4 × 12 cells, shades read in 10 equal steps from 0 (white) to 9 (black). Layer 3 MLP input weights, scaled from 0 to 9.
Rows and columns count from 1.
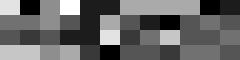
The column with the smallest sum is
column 1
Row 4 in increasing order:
2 2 3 4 5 5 6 6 6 7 7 9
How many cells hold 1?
2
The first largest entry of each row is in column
2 9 4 6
